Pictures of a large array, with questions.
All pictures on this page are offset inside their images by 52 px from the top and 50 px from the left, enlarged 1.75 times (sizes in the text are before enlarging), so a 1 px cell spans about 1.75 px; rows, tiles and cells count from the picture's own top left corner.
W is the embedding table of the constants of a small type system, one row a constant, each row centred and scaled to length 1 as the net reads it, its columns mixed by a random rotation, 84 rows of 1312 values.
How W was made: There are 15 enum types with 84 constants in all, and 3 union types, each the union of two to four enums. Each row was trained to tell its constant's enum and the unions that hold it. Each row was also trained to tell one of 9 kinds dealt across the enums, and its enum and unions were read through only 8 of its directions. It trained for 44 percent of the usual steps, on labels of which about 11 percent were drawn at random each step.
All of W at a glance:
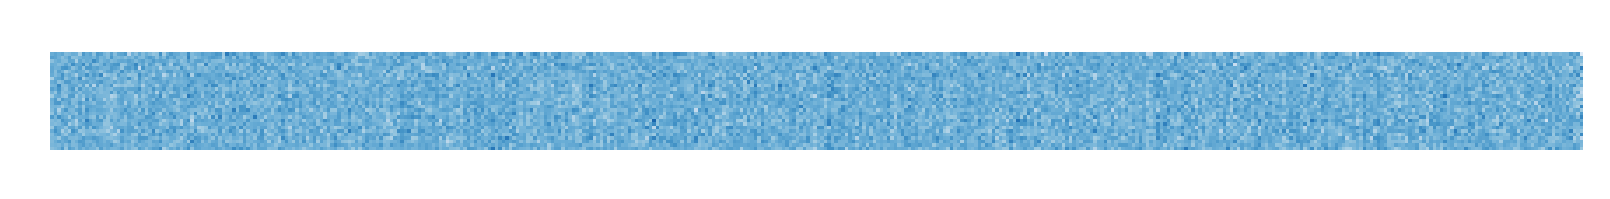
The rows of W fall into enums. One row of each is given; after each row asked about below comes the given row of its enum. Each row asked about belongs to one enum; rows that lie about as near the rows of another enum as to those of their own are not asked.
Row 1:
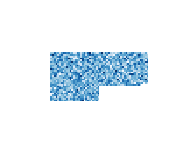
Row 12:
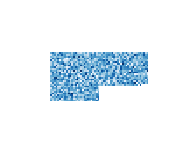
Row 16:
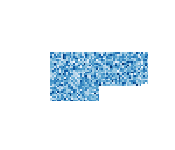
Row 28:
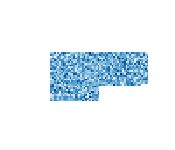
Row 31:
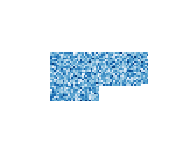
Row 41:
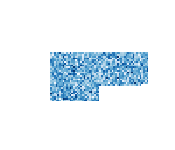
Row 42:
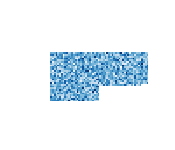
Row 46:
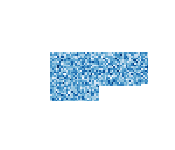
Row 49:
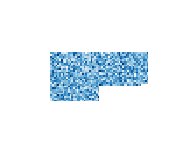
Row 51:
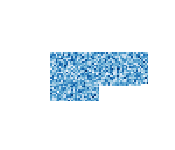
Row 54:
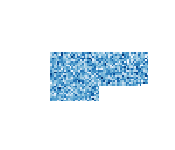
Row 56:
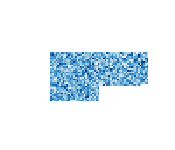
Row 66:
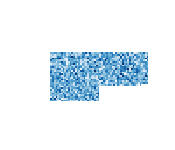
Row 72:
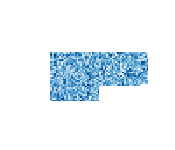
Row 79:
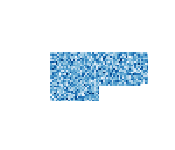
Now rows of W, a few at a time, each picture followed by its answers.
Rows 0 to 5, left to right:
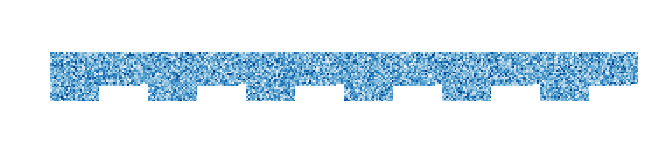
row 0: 72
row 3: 1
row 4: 79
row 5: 12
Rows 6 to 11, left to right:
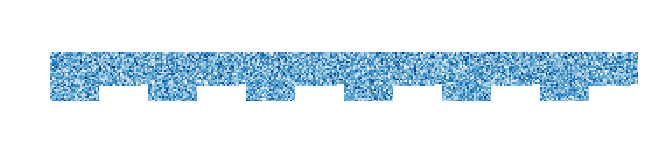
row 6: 49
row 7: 12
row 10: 51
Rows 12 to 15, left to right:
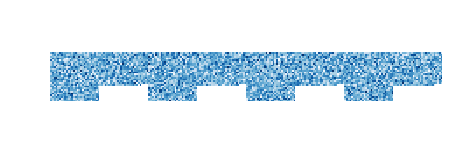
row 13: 16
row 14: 49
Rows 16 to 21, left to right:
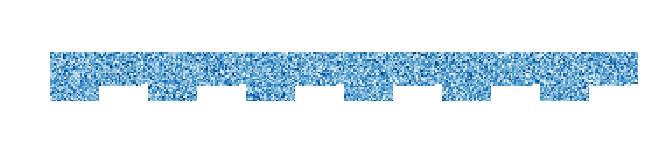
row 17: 28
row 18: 72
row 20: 1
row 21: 12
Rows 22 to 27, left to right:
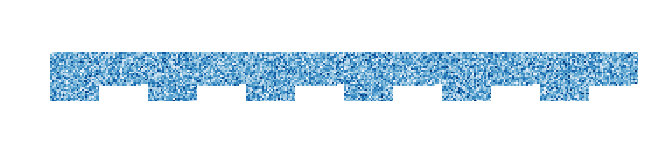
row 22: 46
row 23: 42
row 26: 79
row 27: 56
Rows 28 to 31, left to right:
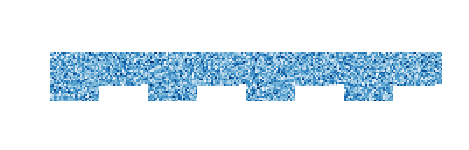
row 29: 56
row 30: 66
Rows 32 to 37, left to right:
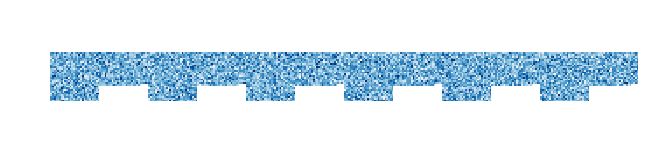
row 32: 56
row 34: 56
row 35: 31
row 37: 46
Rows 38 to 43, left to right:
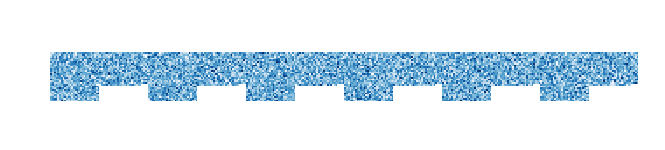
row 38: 54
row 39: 49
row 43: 54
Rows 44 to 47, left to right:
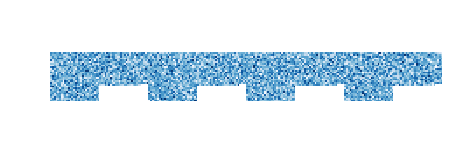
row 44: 51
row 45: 41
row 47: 12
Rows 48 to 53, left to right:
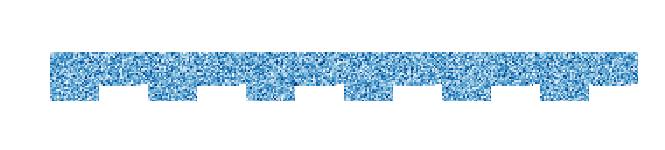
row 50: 16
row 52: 41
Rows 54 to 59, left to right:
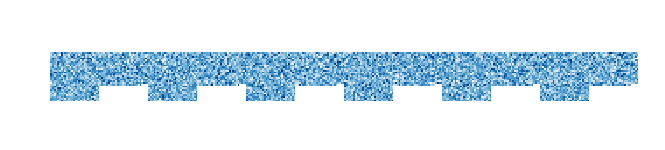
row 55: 12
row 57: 51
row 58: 72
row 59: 72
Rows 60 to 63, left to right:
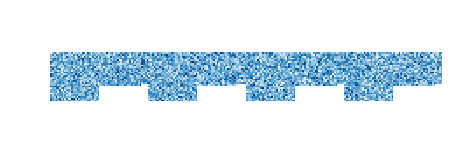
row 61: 51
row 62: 72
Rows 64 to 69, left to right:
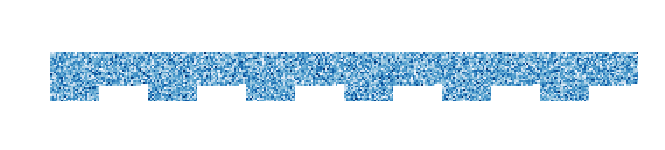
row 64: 54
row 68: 66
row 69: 54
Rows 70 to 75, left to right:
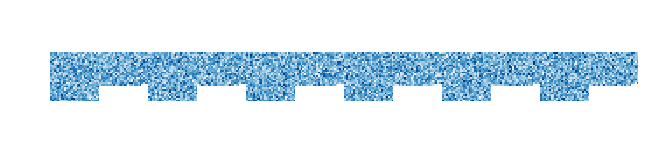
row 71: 46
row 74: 42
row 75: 42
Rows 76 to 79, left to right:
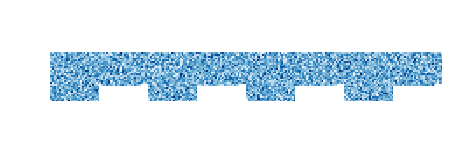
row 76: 46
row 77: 51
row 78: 49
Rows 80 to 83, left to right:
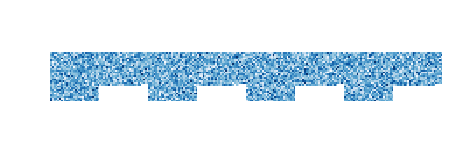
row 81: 56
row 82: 46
